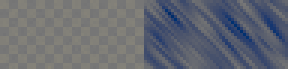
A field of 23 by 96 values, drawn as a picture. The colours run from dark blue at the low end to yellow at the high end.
The table splits into one row of 2 panels. Panel 1,1: middling, checkered, faint in contrast. Panel 1,2: low, slanting down to the right.
